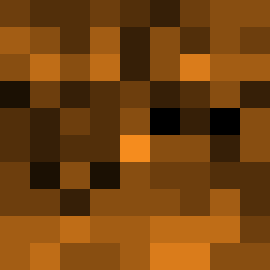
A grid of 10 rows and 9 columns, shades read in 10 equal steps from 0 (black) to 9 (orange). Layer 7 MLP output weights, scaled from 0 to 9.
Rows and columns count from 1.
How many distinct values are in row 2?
5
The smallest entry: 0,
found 2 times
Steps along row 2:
down down up down up down up down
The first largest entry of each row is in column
8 1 7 8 5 5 3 8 3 6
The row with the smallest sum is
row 5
